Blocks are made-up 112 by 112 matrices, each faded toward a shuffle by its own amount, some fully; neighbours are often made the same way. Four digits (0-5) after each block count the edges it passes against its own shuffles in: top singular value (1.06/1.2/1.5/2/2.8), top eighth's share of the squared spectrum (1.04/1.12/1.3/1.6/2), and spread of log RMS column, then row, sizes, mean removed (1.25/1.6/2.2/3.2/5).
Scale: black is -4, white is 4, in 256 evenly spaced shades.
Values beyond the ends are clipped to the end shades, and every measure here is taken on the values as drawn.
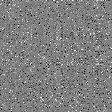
4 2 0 1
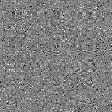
4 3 2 2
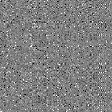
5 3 2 2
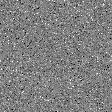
2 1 0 0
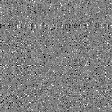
4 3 2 2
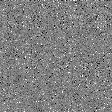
3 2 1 1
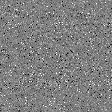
3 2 0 1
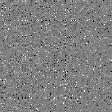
4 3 2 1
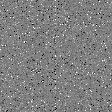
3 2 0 0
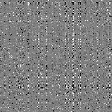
5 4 3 3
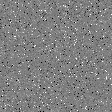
0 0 0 0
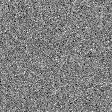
1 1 0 0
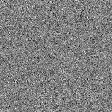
3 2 0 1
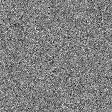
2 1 0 0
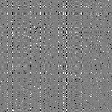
5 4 3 3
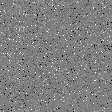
2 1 0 0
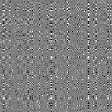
5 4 4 3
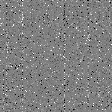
4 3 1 1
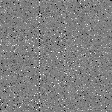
4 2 1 0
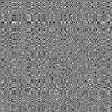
5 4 3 3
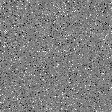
3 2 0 0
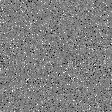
3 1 0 0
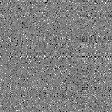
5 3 2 2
